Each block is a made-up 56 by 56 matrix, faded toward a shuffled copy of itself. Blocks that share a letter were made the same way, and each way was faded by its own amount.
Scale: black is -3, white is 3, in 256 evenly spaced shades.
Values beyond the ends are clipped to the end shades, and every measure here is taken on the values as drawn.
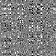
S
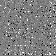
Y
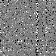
Y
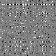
S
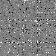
Y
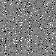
Y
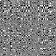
S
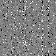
Y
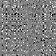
S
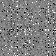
Y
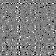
S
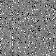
Y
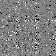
Y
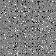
Y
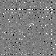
S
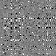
S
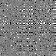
S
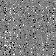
Y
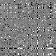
S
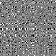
S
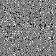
Y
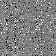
Y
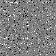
Y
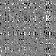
S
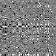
S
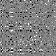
S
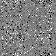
Y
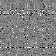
S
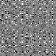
S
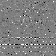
S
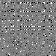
S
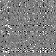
S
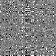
S
